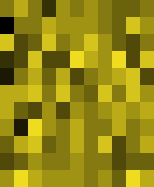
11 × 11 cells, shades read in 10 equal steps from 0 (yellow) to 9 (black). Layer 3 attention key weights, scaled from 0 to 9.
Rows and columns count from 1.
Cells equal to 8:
2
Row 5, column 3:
2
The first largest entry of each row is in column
4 1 2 1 1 7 3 2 9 1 9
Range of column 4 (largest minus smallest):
6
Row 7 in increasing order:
2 2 2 3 3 3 3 4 5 6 6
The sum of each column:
50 44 29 43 40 33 38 33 42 36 35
